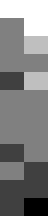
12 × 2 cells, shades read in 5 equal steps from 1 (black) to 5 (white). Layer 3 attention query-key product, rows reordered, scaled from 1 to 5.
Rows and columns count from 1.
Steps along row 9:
up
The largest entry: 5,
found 3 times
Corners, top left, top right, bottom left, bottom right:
5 5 2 1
